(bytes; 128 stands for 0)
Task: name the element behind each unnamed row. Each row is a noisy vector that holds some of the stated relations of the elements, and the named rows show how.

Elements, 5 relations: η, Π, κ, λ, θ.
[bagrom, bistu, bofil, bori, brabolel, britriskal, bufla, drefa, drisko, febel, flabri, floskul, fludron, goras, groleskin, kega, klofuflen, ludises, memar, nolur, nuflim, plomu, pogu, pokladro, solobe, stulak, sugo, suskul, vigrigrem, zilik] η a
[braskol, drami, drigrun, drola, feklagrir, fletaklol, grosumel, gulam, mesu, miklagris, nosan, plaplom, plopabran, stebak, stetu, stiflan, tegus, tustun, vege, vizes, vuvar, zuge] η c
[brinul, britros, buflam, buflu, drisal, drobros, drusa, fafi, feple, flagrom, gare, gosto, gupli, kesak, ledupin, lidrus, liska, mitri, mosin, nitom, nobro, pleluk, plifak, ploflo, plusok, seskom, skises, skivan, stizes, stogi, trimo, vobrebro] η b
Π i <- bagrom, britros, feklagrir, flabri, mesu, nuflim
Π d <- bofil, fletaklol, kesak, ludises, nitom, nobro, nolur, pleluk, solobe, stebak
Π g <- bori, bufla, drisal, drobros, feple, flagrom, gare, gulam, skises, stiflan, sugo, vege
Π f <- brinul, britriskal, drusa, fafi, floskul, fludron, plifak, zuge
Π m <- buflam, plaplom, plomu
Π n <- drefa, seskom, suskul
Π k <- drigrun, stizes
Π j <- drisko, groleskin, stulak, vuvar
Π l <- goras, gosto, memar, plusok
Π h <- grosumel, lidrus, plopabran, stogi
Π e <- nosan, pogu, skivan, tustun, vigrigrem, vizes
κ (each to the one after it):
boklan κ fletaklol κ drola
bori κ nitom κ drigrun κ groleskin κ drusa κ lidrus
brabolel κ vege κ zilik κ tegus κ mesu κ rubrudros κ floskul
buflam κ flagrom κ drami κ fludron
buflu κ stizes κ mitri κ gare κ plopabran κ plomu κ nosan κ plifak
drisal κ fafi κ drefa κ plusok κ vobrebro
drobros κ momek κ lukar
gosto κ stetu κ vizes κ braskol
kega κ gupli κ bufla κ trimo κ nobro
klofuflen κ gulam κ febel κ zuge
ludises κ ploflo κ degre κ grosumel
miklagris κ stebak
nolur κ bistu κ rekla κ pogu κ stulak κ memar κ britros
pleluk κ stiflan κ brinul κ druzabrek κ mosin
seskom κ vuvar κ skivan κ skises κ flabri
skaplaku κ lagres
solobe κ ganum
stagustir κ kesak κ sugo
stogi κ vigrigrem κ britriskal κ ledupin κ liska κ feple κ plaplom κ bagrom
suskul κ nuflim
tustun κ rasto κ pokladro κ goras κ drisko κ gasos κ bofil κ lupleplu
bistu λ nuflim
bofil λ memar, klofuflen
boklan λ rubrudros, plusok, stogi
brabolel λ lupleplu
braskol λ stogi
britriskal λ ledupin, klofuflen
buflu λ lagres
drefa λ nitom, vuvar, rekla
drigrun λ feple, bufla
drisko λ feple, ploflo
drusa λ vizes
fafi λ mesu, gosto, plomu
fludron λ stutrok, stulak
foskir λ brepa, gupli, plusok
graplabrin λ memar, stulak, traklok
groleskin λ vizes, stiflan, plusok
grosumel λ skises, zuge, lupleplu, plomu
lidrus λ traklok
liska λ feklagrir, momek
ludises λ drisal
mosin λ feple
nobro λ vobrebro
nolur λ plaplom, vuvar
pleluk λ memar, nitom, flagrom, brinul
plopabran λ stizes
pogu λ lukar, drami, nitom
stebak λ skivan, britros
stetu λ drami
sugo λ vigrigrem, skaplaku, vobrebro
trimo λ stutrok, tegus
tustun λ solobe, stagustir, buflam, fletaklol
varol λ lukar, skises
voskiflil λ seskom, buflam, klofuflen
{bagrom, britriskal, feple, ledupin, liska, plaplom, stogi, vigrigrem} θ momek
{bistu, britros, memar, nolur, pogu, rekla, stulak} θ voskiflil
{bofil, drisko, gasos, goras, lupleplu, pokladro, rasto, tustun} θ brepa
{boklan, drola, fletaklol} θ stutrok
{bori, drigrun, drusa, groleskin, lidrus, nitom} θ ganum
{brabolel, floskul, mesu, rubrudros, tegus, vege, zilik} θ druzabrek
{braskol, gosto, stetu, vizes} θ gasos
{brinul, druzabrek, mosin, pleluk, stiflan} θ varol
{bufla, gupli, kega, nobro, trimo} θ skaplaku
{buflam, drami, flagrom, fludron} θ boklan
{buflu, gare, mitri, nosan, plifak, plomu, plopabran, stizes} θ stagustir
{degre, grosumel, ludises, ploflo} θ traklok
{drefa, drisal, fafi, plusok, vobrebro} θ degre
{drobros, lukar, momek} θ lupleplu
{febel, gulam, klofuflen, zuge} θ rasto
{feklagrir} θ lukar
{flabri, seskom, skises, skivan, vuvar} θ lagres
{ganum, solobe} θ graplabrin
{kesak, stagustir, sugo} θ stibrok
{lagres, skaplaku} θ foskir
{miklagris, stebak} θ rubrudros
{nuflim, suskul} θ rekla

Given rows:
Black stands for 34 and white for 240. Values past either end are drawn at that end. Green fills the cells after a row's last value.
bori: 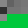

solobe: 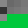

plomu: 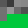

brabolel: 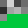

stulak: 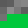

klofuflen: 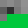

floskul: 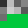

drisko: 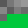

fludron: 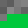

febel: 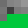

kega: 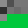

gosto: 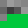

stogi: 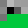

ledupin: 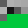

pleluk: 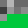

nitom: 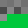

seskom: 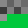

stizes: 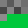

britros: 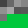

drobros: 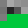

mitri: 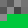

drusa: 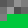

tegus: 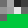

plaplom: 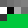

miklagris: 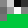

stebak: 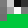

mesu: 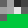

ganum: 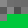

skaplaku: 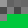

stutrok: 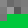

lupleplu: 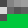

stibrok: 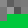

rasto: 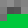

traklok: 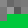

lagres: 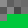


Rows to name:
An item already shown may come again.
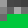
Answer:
fletaklol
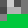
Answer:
zilik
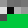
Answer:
feklagrir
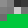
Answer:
stiflan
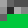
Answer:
tustun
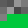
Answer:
nobro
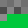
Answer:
kesak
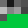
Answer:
nosan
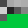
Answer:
feple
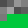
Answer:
lidrus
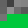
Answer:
flabri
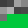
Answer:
plifak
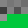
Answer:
drisal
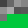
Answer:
britros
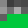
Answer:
grosumel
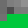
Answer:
pokladro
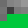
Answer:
febel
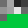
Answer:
tegus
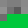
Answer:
brepa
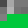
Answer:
mosin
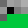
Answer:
britriskal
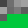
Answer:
bofil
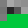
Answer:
drobros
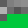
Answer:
gasos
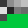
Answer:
bagrom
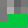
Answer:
varol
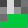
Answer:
rubrudros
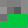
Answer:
brepa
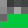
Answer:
drigrun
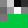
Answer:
miklagris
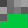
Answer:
bofil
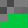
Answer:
bufla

